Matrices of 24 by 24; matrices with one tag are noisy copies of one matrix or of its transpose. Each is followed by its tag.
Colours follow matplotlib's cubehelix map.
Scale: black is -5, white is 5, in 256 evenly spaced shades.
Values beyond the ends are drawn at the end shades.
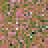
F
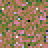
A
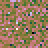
F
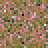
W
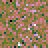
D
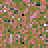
W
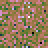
F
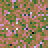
F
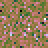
D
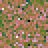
A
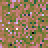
F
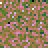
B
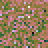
F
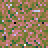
W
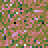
W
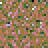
B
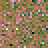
F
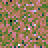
D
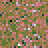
D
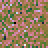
W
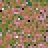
A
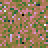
W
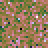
A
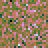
D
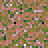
W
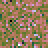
D
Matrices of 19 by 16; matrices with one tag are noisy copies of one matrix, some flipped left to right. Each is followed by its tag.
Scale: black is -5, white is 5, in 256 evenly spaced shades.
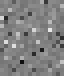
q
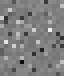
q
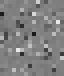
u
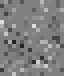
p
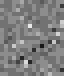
p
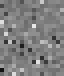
p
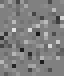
q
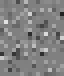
u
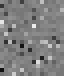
p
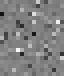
u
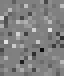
q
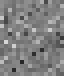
q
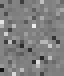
p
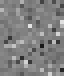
p
